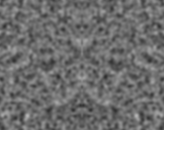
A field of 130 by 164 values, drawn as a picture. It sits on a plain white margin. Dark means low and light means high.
No single row or column stands out from its neighbours. It is mirror symmetric from left to right. The values follow a bell shape. The texture is blotchy.
